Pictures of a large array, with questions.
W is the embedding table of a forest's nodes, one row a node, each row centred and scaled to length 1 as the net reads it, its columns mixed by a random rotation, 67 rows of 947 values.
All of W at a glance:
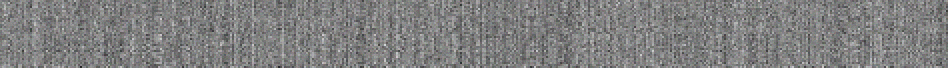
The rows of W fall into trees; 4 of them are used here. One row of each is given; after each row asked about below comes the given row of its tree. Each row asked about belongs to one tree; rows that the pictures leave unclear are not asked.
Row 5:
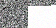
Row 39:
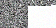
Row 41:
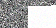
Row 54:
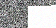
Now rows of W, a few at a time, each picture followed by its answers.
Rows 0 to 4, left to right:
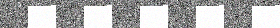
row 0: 39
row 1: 5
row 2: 5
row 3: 41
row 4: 39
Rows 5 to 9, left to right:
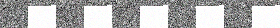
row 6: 5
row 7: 5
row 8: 41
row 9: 39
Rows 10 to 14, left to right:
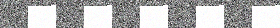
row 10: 5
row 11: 41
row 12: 41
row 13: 39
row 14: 41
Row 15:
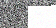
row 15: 5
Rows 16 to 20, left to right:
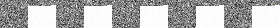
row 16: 54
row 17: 39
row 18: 39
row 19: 39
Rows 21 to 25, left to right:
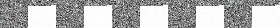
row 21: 39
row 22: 39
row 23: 5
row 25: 5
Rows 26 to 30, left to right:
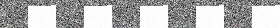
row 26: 54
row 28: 5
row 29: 5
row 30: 54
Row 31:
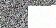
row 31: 5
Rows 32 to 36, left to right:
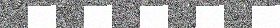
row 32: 41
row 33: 5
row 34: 39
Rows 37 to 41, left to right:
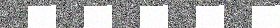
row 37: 54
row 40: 39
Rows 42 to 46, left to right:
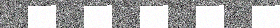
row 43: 41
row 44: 41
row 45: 41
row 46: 54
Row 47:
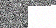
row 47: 39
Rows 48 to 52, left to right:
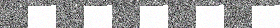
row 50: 41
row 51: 41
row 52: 54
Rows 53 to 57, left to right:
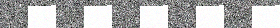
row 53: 39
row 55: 39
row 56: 39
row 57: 54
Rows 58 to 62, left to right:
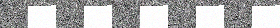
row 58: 41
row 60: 41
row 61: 39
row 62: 39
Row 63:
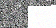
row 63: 39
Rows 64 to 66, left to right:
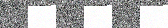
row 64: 41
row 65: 5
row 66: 5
